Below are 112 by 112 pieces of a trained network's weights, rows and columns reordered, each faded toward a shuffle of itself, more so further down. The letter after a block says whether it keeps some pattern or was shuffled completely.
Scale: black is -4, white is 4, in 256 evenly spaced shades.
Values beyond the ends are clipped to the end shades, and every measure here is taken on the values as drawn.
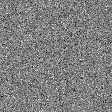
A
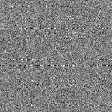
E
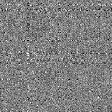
E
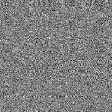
E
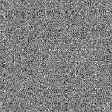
E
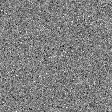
A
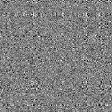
E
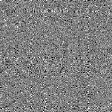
E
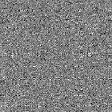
E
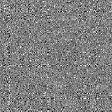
E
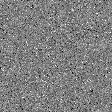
A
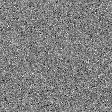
A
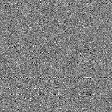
E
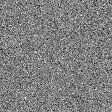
A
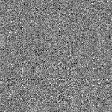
E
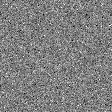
A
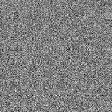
E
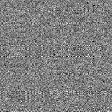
E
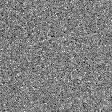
A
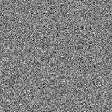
E
